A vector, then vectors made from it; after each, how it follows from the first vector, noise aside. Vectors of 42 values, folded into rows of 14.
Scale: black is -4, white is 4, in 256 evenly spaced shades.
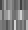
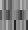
negated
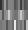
copied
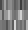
copied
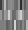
copied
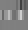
partly zeroed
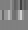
partly zeroed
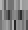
negated
